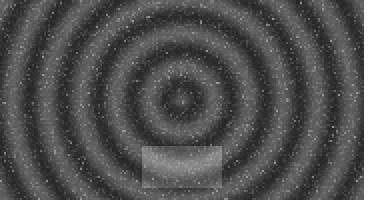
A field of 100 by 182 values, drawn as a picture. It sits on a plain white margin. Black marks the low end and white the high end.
On average the colour sits 30% of the way up the scale. There is no overall slope. In the bottom middle lies a patch that is higher than the rest. Concentric rings centre on the centre. The ninth with the highest average is the bottom middle.
